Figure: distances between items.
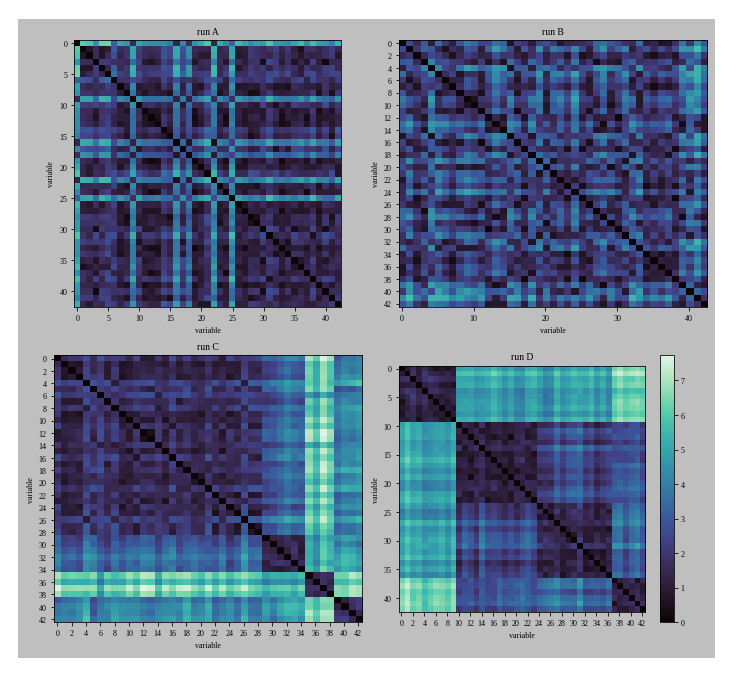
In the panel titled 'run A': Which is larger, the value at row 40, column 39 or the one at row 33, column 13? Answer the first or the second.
the first
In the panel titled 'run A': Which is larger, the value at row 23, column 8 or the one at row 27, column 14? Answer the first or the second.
the second
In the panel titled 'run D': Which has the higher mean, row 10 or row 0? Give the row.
0
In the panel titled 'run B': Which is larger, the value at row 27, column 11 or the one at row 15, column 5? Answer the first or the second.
the second
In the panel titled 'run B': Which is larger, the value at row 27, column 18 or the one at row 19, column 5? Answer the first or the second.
the second
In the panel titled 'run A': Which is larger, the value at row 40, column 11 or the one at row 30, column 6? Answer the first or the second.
the second
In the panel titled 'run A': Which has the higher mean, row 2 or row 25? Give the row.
25
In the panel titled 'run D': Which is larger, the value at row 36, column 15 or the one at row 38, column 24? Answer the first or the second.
the second
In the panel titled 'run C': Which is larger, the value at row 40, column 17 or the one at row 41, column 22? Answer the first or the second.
the first
